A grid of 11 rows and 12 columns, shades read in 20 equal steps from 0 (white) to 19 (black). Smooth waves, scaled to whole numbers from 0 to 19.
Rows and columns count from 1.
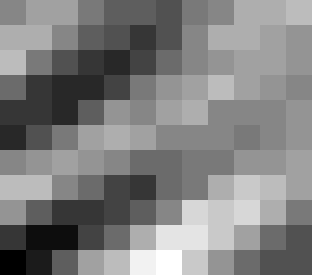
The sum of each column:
118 126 132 127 122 112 94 79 78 78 89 96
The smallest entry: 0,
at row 11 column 7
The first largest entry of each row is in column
7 6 5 3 3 1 6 6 3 2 1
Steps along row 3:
up up up up down down down down down same up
